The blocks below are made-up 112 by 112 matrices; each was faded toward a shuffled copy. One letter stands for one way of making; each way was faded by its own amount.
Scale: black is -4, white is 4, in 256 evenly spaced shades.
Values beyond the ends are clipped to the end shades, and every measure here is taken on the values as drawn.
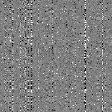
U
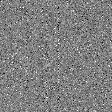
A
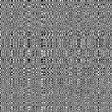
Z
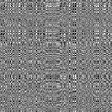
Z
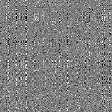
U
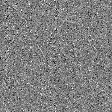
A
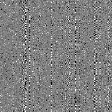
U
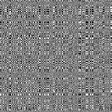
Z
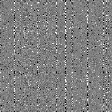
U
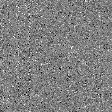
A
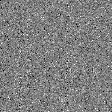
A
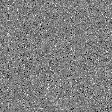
A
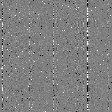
U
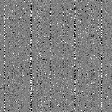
U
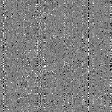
U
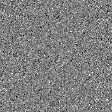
A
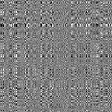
Z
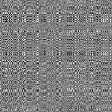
Z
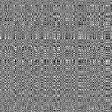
Z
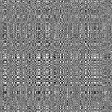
Z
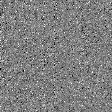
A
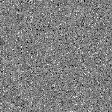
A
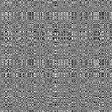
Z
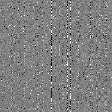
U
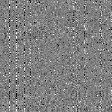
U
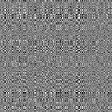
Z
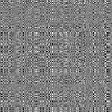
Z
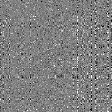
U
